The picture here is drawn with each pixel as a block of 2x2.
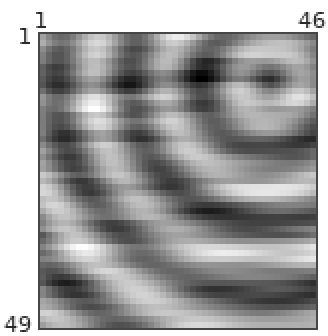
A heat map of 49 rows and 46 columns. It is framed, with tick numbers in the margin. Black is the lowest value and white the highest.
Rings: centred on the top right. Mirror symmetry: none. Slope: none.
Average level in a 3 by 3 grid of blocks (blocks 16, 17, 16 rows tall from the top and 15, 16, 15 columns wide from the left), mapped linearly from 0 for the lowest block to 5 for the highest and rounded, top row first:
2 0 5
2 1 1
3 4 2
